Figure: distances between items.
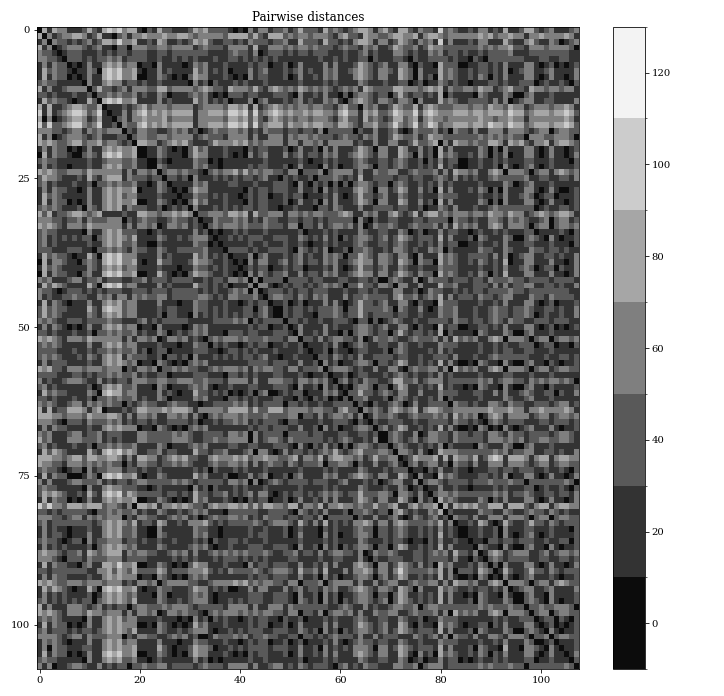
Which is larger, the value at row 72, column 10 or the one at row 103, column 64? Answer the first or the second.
the first
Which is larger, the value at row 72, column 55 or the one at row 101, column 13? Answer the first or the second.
the second
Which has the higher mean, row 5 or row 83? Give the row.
83
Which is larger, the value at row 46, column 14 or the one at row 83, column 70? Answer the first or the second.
the first
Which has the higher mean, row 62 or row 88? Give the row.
88
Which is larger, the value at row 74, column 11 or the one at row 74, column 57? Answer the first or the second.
the second
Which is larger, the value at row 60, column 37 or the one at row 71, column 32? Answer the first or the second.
the second
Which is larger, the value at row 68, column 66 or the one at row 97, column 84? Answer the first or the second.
the second
